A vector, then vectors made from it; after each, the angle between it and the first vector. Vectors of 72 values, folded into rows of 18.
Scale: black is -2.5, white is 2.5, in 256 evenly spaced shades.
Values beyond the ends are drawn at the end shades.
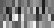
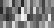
partly aligned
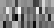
nearly opposite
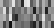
partly opposed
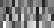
nearly parallel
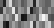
orthogonal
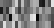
partly aligned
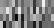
nearly opposite
